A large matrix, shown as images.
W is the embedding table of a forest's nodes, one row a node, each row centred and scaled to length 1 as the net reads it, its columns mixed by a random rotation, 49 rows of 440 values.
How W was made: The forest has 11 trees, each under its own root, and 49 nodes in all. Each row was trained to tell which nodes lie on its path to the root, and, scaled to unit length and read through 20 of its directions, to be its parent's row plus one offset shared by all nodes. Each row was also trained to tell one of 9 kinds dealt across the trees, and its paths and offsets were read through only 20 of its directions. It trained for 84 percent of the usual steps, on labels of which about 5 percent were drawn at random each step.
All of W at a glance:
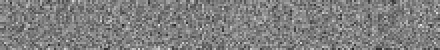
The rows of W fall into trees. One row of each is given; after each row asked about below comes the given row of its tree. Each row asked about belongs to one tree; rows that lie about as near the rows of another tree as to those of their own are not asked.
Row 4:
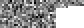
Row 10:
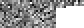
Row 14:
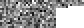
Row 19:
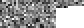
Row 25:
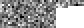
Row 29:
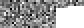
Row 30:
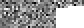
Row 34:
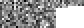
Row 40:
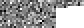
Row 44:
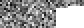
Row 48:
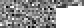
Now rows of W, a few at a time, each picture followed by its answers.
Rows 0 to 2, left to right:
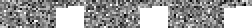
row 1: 14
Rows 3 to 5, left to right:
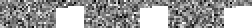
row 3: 44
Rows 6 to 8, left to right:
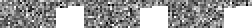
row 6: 40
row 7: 34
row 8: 34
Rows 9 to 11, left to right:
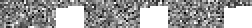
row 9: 4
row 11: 40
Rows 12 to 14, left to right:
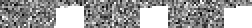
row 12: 34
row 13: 25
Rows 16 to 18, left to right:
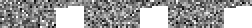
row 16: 14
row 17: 44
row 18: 44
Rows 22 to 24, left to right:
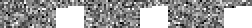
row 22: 4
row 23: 14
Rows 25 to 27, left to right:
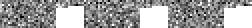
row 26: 34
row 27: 40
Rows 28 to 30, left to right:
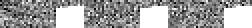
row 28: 29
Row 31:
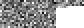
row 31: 10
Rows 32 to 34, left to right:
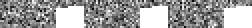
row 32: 44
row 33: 4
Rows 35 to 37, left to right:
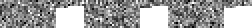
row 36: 4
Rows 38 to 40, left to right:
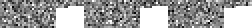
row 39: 40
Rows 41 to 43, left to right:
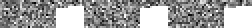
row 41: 30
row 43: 10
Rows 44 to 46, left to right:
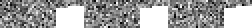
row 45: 14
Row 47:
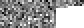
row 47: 25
